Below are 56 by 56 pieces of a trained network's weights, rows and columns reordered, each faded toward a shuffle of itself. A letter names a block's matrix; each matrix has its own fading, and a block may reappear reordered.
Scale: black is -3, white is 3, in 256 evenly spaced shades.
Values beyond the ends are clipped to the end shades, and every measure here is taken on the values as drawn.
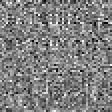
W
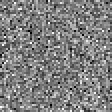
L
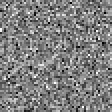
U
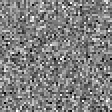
L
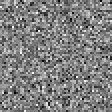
U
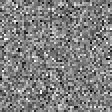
L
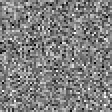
L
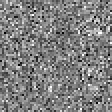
U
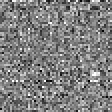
W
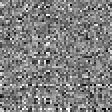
W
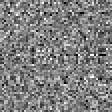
W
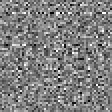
W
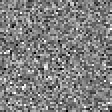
L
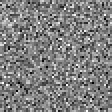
L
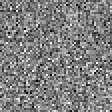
L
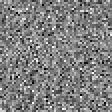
L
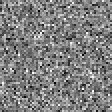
L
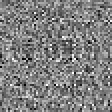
W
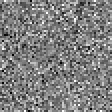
L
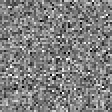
U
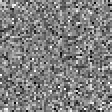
U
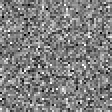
U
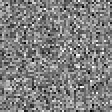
U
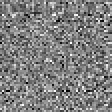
W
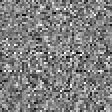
W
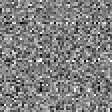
W
